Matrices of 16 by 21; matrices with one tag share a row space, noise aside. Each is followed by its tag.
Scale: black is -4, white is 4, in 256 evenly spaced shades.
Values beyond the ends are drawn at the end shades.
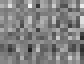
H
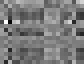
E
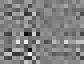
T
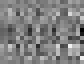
H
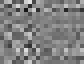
T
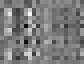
T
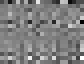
H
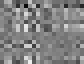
T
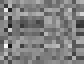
E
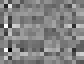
E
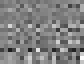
H
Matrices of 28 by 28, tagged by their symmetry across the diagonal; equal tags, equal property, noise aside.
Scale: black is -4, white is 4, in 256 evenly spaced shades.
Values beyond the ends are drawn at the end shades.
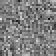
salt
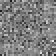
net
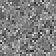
net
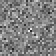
net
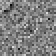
net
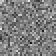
net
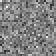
net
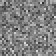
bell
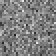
bell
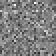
bell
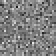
salt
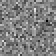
bell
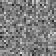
salt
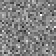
bell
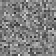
salt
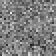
bell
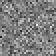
net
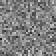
salt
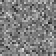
salt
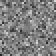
salt
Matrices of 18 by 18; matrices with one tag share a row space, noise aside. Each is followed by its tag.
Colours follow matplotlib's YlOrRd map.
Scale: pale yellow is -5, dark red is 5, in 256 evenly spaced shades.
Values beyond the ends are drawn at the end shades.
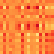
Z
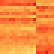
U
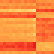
U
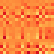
Z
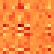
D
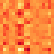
D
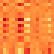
D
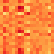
D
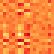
D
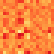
D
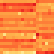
U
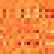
Z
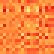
Z
